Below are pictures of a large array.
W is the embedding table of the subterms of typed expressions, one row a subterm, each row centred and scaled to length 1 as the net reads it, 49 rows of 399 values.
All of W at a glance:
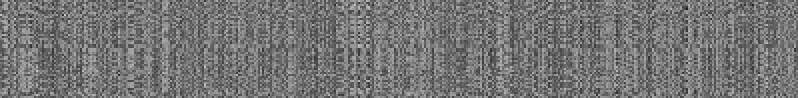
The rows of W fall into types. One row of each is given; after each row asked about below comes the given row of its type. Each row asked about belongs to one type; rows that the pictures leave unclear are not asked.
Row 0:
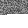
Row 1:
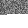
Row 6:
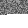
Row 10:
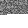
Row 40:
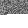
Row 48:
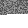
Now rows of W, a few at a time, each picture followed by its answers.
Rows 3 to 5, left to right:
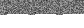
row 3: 40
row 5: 48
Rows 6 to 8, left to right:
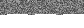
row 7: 10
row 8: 0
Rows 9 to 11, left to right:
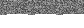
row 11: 0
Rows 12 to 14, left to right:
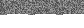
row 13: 0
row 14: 1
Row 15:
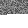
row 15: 48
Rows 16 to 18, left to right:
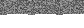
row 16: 48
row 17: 10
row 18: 48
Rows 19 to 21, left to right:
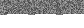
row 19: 40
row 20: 1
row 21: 1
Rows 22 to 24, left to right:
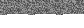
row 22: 0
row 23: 0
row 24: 6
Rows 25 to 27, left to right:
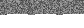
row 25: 6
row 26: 1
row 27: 48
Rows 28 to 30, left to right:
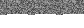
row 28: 6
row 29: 10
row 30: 6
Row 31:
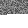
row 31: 48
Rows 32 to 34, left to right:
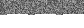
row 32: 1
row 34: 6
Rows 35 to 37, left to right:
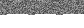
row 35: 40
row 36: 40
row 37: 6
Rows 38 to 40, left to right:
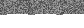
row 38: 48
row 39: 1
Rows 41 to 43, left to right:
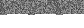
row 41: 1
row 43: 1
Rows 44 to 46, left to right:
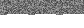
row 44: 40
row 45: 48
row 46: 10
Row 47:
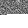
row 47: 10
